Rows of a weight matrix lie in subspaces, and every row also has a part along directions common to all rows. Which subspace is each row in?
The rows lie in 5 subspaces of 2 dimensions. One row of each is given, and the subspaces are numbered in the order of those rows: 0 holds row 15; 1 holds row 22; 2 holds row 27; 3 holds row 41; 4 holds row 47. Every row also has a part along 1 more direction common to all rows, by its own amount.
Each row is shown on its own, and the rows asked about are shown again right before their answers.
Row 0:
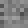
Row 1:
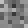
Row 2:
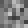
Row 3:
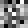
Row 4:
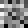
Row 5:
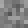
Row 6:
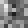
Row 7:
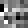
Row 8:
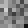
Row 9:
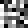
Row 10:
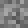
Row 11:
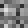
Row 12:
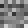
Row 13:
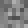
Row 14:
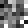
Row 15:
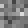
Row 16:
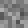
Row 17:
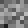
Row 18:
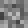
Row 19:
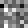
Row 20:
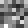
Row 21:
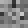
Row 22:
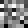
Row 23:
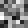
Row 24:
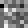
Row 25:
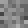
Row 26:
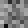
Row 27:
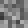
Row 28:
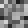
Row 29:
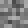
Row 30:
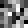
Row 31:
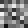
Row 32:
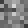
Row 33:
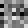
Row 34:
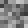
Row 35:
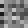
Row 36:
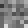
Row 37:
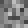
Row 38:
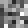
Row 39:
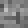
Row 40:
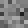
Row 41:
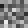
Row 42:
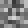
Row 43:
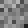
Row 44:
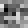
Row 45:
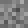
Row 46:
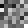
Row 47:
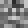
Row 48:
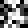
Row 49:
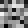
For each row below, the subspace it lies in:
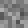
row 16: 2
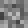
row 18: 2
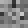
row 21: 0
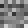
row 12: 2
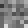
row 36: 0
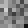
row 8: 1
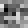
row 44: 3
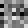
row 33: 0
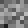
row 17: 4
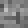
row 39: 3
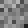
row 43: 1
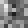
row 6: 1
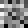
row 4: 1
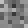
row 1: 1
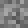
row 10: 3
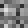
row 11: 3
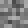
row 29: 4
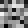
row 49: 4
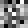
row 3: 1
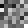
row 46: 1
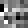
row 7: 3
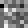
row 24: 3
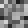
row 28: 2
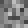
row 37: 4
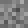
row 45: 3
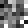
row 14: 0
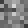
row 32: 1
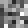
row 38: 2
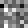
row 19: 3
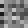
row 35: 0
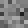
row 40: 0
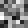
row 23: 2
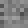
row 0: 0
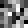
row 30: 4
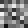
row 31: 0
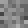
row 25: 0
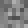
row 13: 4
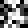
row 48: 1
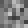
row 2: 4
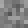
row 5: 4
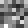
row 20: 4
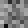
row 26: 1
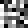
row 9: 2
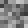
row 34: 2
